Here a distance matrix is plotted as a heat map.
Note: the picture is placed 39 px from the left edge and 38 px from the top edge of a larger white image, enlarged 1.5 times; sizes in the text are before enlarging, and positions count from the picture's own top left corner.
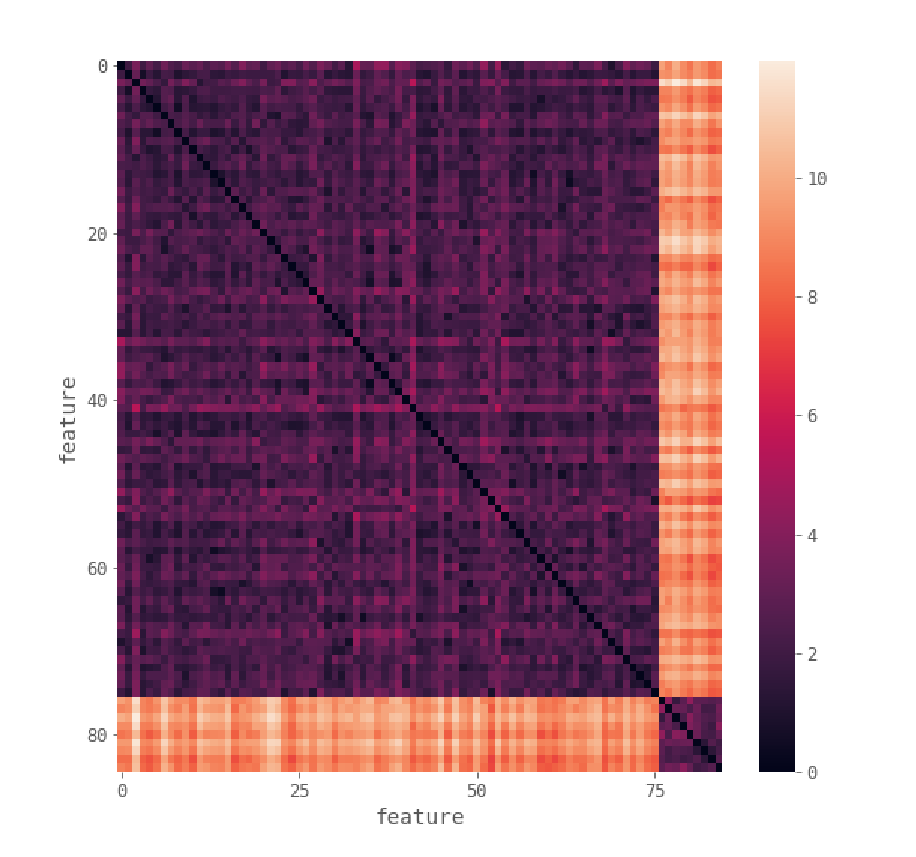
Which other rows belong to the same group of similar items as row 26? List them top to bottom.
0, 1, 2, 3, 4, 5, 6, 7, 8, 9, 10, 11, 12, 13, 14, 15, 16, 17, 18, 19, 20, 21, 22, 23, 24, 25, 27, 28, 29, 30, 31, 32, 33, 34, 35, 36, 37, 38, 39, 40, 41, 42, 43, 44, 45, 46, 47, 48, 49, 50, 51, 52, 53, 54, 55, 56, 57, 58, 59, 60, 61, 62, 63, 64, 65, 66, 67, 68, 69, 70, 71, 72, 73, 74, 75
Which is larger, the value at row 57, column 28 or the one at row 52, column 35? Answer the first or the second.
the second
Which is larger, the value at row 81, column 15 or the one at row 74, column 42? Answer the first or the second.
the first
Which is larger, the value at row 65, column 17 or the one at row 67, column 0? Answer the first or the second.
the second
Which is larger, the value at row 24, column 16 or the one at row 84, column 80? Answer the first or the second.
the second
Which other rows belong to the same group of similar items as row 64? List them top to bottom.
0, 1, 2, 3, 4, 5, 6, 7, 8, 9, 10, 11, 12, 13, 14, 15, 16, 17, 18, 19, 20, 21, 22, 23, 24, 25, 26, 27, 28, 29, 30, 31, 32, 33, 34, 35, 36, 37, 38, 39, 40, 41, 42, 43, 44, 45, 46, 47, 48, 49, 50, 51, 52, 53, 54, 55, 56, 57, 58, 59, 60, 61, 62, 63, 65, 66, 67, 68, 69, 70, 71, 72, 73, 74, 75
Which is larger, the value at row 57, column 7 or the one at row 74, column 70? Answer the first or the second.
the first
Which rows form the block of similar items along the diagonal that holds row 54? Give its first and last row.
0 to 75
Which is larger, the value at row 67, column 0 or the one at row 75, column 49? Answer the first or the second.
the first
